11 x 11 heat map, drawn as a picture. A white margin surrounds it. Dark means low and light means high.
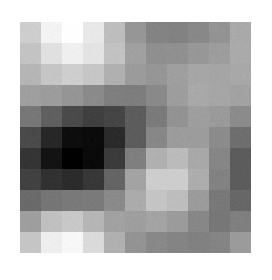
Ninth with the lowest average: middle left. Ninth with the highest average: top left. Stripes: none. Lone odd cells: none. Calmest part: top right.
